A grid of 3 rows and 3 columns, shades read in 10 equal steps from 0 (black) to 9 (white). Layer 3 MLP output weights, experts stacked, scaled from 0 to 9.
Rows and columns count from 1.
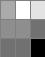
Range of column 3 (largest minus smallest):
8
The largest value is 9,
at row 1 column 2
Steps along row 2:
same down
